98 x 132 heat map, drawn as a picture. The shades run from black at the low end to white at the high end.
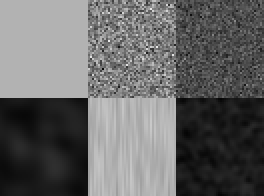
The table splits into 2 rows of 3 panels. Panel 1,1: high, flat. Panel 1,2: middling, fine-grained, strong in contrast. Panel 1,3: low, fine-grained. Panel 2,1: very low, smooth, faint in contrast. Panel 2,2: high, streaked downward, faint in contrast. Panel 2,3: very low, blotchy, faint in contrast.
